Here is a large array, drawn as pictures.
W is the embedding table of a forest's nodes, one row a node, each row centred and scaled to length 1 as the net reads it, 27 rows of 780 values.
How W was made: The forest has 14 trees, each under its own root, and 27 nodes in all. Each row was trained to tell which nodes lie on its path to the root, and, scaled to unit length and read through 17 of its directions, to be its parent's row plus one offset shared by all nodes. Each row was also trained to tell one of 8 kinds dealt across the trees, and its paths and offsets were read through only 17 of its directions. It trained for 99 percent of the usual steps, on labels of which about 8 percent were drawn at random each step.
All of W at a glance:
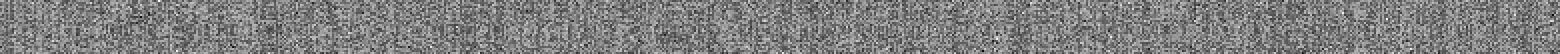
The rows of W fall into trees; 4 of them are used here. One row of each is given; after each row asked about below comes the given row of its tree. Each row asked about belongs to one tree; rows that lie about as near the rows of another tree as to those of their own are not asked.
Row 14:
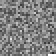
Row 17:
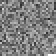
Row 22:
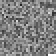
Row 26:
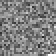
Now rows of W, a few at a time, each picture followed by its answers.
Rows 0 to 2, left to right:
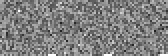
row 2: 26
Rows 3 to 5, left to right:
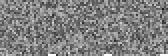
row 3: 22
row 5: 26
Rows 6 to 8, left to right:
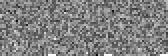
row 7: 22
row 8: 26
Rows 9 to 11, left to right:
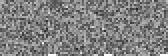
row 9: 22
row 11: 26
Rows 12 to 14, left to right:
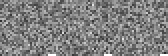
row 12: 17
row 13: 14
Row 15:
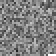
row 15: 22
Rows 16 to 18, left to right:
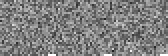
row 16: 14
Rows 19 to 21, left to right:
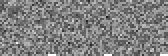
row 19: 17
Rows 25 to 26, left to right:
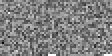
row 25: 22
